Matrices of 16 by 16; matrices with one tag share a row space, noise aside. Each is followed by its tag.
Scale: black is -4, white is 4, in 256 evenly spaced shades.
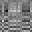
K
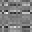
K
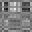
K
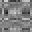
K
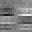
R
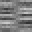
R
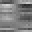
R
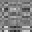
K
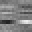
R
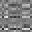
K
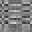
K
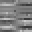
R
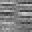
R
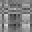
K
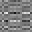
K
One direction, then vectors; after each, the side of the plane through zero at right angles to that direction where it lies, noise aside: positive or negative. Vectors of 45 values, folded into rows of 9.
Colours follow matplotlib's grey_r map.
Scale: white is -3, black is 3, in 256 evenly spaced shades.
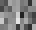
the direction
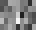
positive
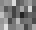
positive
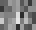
positive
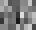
negative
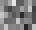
positive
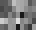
positive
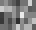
negative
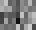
negative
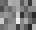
positive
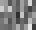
negative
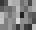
positive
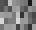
positive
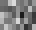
positive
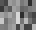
positive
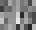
positive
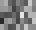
negative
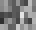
negative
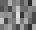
positive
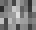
positive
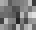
negative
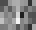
positive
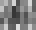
negative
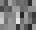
positive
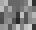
negative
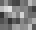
negative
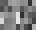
positive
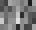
positive
